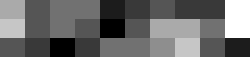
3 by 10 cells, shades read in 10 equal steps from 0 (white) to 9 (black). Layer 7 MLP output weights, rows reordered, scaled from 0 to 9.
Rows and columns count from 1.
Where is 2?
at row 2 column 1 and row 3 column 8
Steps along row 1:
up down same up down down up same down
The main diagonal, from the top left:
3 6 9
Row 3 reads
6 7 9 7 5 5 4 2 6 8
